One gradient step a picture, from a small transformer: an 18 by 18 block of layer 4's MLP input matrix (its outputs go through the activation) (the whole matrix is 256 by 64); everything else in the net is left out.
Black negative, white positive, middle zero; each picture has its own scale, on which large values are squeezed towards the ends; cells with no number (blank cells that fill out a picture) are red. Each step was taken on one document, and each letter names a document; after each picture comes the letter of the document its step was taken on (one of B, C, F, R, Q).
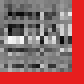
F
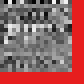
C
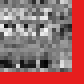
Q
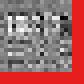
F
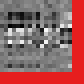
F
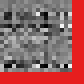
Q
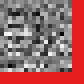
F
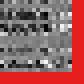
Q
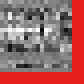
F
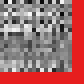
C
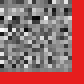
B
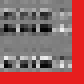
Q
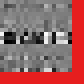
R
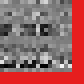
Q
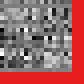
B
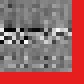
R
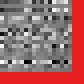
B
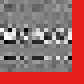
R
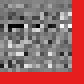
F
